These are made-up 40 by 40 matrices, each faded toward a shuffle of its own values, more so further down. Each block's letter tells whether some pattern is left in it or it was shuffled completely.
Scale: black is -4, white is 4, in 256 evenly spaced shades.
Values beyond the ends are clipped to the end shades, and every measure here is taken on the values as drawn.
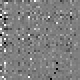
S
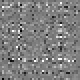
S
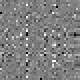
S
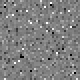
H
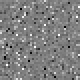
H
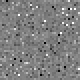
H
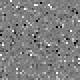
H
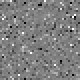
H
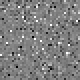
H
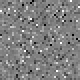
H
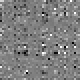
S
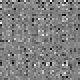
S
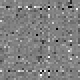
S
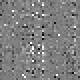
S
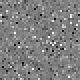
H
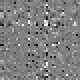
S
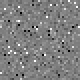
H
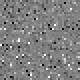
H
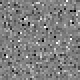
H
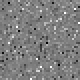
H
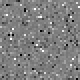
H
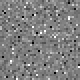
H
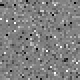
H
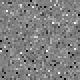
H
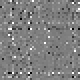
S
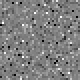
H
